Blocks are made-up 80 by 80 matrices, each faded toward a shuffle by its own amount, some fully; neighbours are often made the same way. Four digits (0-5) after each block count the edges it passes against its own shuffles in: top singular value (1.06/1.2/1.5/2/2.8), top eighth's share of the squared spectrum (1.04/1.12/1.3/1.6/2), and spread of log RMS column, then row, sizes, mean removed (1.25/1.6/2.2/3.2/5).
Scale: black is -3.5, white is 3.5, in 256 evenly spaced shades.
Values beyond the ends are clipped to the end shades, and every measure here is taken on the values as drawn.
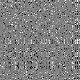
4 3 2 2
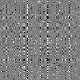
5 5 3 3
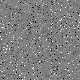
2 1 0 0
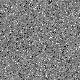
0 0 0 0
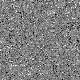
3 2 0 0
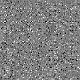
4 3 2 2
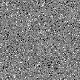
3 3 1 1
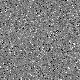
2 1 0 0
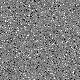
1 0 0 0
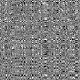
5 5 3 3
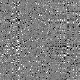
4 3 2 2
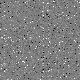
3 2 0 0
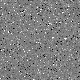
1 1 0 0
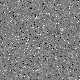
0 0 0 0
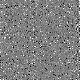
3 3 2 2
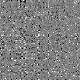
4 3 2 2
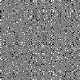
4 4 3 2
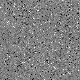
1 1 1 0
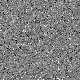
0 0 0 0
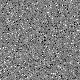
0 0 0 0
